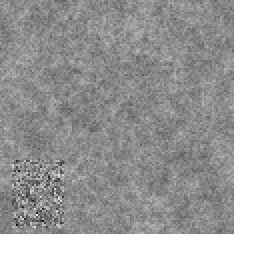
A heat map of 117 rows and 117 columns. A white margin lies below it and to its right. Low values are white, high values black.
Values change most from cell to cell in the bottom left. A few values lie far out on both sides of the bulk. There is no overall slope. In the bottom left lies a patch that is rougher than the rest. The halves do not mirror each other.
